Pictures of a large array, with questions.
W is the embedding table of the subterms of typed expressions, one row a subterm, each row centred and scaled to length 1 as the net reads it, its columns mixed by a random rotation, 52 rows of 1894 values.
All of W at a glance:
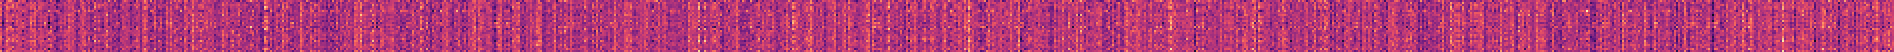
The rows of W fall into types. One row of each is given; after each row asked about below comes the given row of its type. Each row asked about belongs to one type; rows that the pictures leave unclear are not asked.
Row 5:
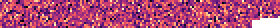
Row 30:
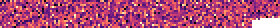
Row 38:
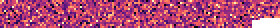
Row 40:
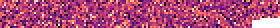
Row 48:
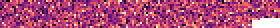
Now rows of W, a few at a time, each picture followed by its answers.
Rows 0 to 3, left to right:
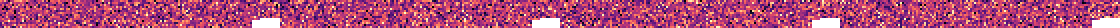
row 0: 30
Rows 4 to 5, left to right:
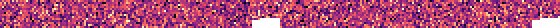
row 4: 40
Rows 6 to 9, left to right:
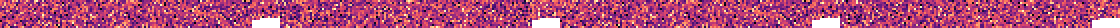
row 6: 40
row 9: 38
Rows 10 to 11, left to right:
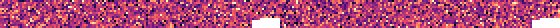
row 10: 38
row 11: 38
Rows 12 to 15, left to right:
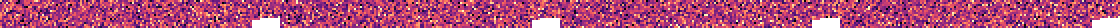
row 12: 5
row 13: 38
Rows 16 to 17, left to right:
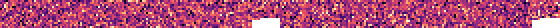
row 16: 48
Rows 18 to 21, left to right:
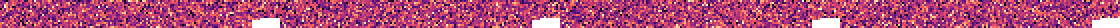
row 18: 48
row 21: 40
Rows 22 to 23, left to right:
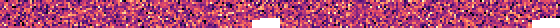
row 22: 48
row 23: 48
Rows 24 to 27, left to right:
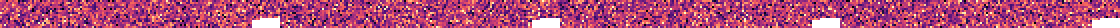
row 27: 48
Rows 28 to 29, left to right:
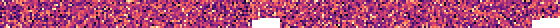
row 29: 40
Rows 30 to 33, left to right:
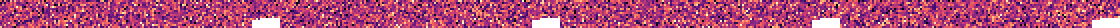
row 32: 30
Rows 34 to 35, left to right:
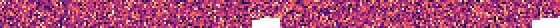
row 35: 5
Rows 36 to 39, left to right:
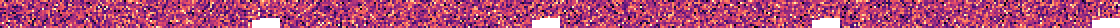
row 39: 40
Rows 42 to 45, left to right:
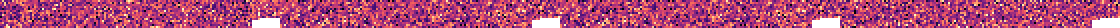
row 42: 40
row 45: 30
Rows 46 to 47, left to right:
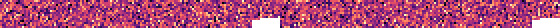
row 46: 5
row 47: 40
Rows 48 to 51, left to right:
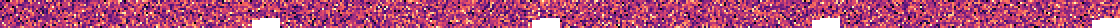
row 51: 38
